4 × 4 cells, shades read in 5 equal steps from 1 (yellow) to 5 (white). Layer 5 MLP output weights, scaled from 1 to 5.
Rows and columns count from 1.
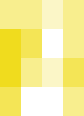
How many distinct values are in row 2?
4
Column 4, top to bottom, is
3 3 2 3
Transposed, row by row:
3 1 1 2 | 3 2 3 5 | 4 5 4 5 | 3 3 2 3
